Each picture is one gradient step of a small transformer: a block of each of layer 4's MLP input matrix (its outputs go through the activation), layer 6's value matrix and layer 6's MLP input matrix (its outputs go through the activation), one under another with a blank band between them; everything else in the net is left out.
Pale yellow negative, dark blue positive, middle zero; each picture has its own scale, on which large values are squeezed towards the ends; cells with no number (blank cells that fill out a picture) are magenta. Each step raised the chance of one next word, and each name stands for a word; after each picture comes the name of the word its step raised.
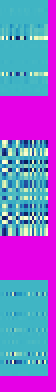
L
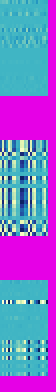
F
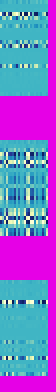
L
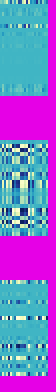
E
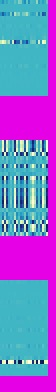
F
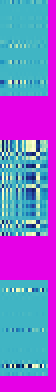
F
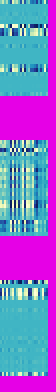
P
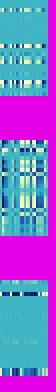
P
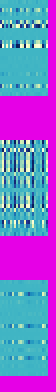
P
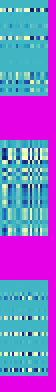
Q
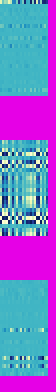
L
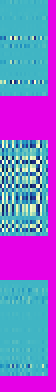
Q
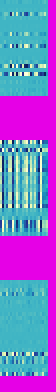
P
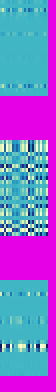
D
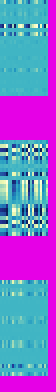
E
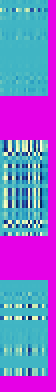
F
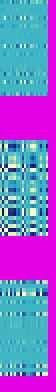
D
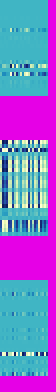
P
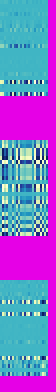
Q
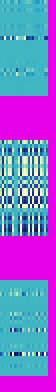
P
